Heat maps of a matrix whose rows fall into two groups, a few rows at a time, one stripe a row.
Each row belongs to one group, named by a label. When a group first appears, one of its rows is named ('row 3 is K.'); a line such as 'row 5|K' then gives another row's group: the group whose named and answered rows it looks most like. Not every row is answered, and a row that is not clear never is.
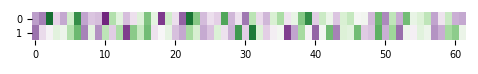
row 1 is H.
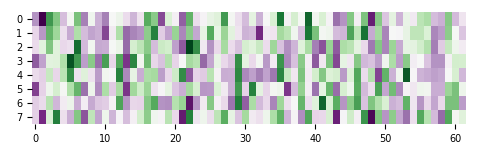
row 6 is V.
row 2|H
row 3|H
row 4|V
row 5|H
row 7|H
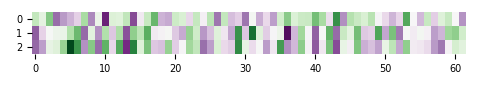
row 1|H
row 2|H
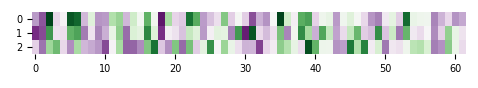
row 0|H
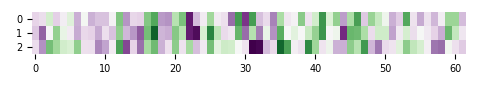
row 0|V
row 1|V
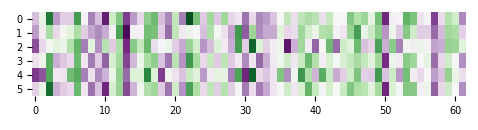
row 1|V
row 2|H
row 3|V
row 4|H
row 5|V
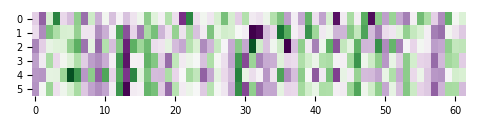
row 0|H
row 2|H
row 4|H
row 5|V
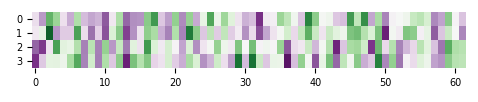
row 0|V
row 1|V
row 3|H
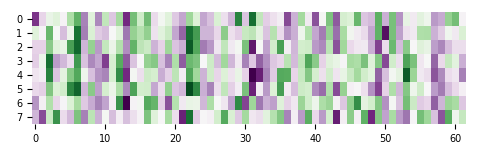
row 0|H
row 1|H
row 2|H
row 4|V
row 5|H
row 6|V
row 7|H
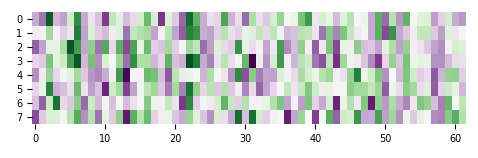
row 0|H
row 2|H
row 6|H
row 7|H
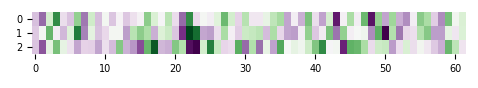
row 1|H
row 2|V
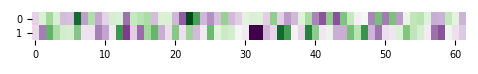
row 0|H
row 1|V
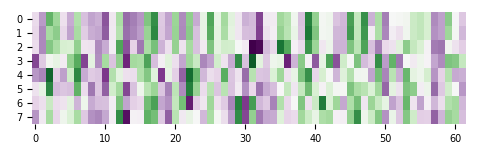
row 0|V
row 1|V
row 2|V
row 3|H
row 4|H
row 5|V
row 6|V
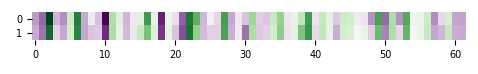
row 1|H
